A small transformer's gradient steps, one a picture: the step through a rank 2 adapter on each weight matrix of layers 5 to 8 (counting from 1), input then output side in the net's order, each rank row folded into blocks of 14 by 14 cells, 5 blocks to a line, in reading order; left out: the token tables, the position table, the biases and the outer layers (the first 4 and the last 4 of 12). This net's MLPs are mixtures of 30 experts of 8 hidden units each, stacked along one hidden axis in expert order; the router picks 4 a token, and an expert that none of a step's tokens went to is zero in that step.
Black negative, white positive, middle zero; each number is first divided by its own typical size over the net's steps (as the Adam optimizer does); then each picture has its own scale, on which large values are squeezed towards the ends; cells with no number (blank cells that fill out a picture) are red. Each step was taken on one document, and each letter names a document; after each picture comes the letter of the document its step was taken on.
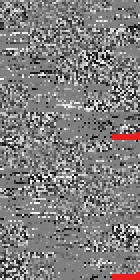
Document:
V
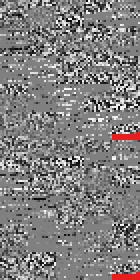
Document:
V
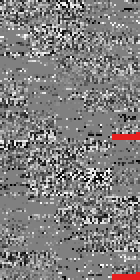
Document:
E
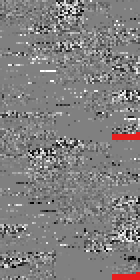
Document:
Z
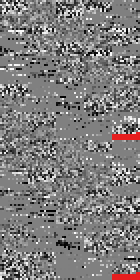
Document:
Z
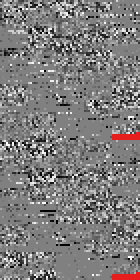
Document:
Z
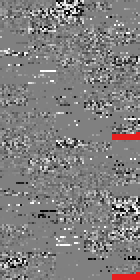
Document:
Z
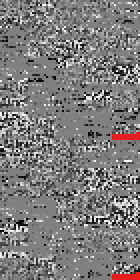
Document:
E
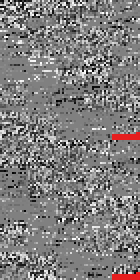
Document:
E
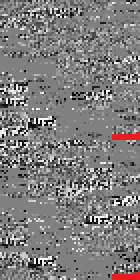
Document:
E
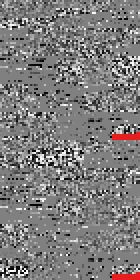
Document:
V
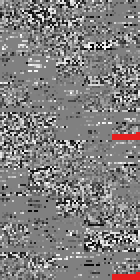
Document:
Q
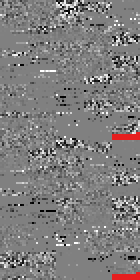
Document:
Z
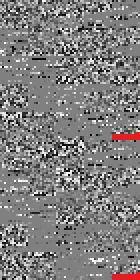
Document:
V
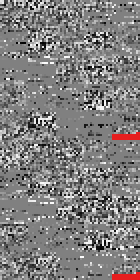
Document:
E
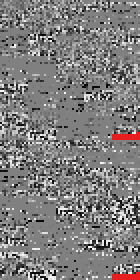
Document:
E
